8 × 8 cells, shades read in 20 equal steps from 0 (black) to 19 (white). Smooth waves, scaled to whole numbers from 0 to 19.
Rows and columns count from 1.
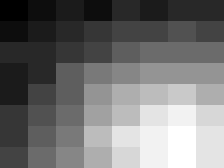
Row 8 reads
5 8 10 13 16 18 19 17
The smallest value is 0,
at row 1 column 1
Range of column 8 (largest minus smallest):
14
